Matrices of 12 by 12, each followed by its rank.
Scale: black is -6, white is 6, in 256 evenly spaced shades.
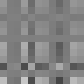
one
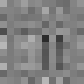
two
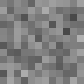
full rank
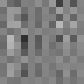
two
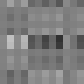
one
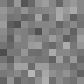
full rank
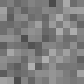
full rank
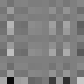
one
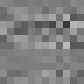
two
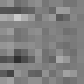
two
